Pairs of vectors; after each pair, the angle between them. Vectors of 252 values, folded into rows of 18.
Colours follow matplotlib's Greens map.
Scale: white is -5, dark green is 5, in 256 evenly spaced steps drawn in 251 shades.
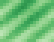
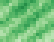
nearly parallel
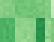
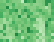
partly opposed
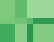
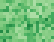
partly aligned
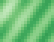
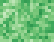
partly aligned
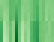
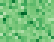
orthogonal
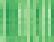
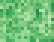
partly aligned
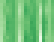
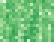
partly aligned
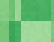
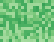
orthogonal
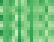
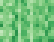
nearly opposite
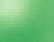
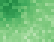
nearly opposite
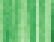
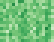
partly opposed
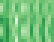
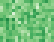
partly aligned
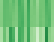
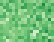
orthogonal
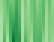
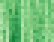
nearly parallel
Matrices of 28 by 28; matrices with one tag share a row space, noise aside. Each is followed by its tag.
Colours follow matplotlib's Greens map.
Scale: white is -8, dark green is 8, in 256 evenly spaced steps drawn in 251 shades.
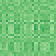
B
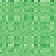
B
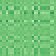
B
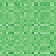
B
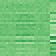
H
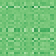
B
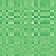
B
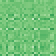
B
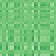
B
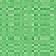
B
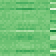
H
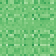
B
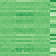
H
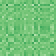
B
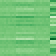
H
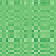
B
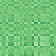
B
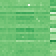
H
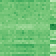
H
